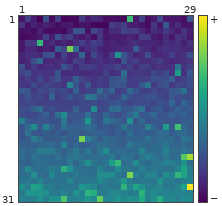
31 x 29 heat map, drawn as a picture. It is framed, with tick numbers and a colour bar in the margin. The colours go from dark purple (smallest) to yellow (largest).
Overall the values sit about 30% of the way up the scale. The texture is fine-grained noise. No single row or column stands out from its neighbours. No regular stripes run through it. The field climbs toward the bottom.
